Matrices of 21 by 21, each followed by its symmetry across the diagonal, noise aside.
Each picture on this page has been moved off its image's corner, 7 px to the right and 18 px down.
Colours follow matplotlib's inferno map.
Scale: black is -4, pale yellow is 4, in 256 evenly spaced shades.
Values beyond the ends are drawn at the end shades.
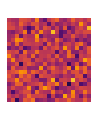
antisymmetric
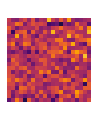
neither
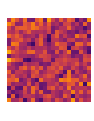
symmetric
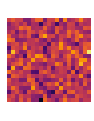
antisymmetric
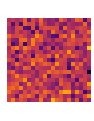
neither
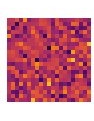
symmetric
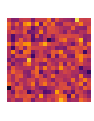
antisymmetric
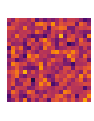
symmetric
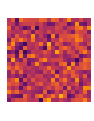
neither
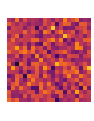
antisymmetric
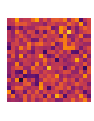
antisymmetric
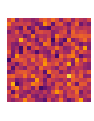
neither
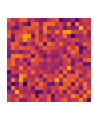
symmetric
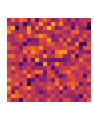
neither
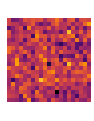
neither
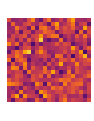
symmetric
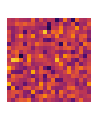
antisymmetric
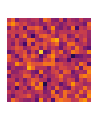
symmetric
